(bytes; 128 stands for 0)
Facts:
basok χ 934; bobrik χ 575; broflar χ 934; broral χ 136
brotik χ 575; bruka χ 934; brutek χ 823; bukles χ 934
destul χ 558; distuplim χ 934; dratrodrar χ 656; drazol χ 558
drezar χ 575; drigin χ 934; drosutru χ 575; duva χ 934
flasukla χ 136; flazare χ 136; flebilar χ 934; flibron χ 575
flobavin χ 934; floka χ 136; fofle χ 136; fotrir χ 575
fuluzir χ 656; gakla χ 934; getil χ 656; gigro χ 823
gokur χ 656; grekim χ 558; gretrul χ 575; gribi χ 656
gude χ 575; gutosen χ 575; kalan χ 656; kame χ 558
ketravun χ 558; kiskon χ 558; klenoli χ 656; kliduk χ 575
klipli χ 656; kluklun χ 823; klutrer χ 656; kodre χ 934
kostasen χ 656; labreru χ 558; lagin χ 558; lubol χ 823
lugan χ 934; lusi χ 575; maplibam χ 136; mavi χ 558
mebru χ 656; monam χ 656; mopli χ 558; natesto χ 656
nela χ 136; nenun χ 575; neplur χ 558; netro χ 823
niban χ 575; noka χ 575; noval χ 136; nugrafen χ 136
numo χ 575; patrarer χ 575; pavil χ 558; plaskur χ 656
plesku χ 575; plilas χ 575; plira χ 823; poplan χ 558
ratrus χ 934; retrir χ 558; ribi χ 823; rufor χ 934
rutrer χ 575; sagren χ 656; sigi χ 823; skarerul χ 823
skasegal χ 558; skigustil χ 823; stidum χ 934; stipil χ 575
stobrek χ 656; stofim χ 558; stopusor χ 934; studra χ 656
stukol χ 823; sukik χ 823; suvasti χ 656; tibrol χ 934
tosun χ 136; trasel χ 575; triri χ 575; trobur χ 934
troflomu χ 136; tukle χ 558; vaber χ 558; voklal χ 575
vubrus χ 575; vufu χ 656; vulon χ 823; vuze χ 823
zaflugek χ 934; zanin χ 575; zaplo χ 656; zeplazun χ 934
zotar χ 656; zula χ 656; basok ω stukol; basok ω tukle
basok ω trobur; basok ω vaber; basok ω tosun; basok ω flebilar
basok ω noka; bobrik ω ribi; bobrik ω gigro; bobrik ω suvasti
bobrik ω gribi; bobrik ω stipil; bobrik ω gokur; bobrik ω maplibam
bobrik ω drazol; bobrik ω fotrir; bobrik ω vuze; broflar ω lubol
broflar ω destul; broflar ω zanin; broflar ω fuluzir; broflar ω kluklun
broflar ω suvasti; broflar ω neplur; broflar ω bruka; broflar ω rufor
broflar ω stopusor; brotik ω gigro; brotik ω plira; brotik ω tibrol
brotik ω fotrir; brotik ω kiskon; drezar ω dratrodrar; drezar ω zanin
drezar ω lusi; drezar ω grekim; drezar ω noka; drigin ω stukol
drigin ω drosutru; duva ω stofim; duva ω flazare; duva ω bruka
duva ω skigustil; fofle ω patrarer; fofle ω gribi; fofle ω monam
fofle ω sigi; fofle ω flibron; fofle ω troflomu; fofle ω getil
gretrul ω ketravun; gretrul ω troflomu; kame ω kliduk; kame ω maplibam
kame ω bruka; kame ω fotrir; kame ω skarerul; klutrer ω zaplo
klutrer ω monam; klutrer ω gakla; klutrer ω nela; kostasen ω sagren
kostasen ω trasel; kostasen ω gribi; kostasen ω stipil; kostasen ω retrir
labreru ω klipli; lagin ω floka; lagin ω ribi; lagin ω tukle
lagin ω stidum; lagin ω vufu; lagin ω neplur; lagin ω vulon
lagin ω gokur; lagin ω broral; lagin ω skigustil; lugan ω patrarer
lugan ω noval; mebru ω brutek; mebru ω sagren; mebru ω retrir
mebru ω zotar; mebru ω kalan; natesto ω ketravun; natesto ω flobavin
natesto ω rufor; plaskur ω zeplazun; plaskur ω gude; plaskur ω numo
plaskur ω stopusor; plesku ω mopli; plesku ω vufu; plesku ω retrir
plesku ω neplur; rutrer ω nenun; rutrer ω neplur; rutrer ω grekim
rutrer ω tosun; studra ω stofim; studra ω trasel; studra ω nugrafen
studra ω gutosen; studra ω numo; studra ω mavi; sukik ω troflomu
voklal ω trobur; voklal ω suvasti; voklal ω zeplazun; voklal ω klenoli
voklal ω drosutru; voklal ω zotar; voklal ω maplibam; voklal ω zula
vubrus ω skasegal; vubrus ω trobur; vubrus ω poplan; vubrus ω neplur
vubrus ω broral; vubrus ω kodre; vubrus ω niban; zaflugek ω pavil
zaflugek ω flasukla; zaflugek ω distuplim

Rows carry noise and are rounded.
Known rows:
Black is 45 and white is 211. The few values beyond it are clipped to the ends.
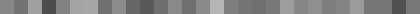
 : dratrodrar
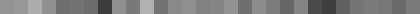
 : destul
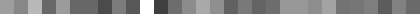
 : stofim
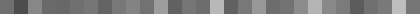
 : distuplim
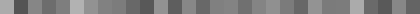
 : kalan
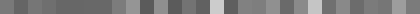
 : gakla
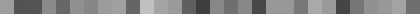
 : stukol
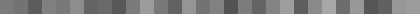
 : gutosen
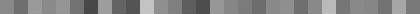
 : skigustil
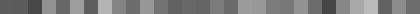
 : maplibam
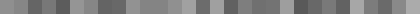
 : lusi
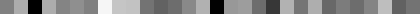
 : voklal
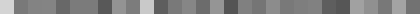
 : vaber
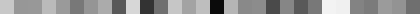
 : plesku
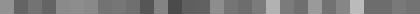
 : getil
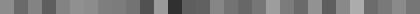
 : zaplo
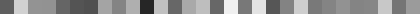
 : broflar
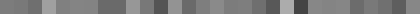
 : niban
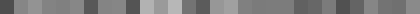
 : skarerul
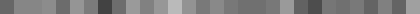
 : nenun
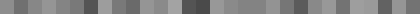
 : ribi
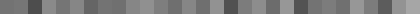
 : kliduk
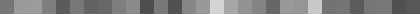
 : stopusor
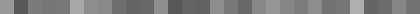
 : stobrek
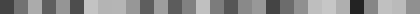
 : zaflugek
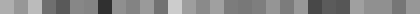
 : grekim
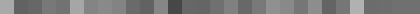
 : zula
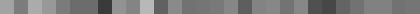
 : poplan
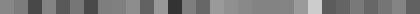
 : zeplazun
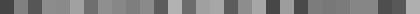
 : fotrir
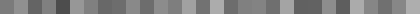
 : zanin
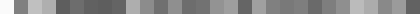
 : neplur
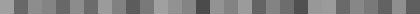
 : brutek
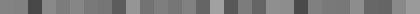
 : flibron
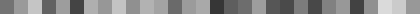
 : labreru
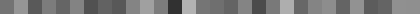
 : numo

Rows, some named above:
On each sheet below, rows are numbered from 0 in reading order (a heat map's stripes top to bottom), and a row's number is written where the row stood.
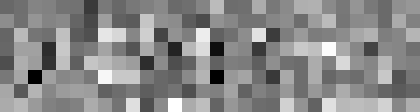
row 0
bruka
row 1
skigustil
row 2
kame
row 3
studra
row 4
klutrer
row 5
voklal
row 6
vufu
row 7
rutrer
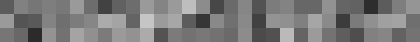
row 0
trasel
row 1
stukol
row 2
drosutru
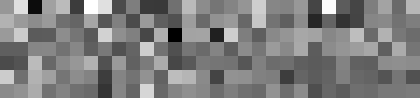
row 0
gretrul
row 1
ketravun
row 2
plaskur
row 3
flazare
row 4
klipli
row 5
retrir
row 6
mavi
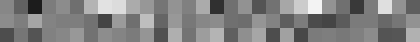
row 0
drigin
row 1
kiskon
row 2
fotrir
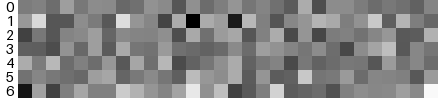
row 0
niban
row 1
plaskur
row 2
fotrir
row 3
maplibam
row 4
pavil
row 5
noka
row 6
brotik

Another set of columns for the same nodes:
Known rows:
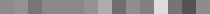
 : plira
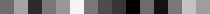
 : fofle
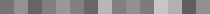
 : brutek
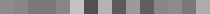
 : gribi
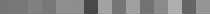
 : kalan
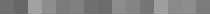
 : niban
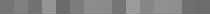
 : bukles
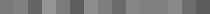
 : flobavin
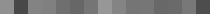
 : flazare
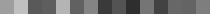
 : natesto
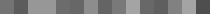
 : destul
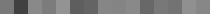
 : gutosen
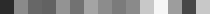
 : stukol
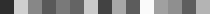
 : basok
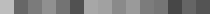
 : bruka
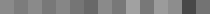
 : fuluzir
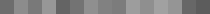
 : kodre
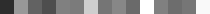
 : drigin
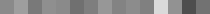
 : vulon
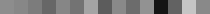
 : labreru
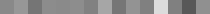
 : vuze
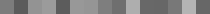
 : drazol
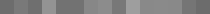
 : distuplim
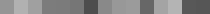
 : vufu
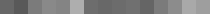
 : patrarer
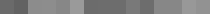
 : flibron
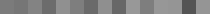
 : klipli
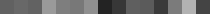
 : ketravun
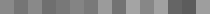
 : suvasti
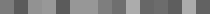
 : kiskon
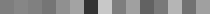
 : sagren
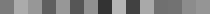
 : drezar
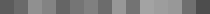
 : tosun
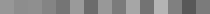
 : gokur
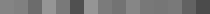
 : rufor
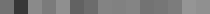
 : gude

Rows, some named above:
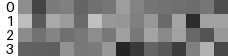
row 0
flazare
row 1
fotrir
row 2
suvasti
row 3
ketravun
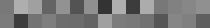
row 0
drezar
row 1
nugrafen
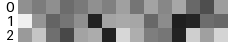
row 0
suvasti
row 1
duva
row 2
mebru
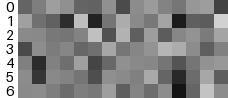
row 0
grekim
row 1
plaskur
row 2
gribi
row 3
trobur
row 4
numo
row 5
stofim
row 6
labreru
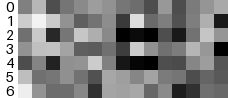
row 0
lugan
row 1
lagin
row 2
gretrul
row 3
neplur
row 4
troflomu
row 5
bruka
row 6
duva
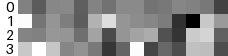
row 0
floka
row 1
kame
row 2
retrir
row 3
plesku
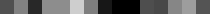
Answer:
troflomu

